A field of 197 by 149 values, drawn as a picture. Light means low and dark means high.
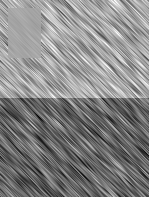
In the top left lies a patch that is calmer than the rest. The top left is the calmest part. The grain runs diagonally down to the right. A horizontal seam about 50% of the way down splits the table, and the bottom part is higher.
